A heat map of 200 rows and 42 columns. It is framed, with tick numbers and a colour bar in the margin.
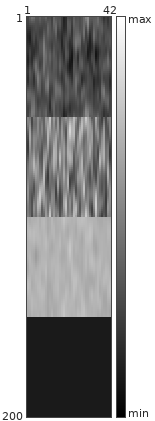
It is made of 4 by 1 panels. Panel 1,1: low, streaked downward. Panel 2,1: middling, streaked downward, strong in contrast. Panel 3,1: high, streaked downward, faint in contrast. Panel 4,1: very low, flat.
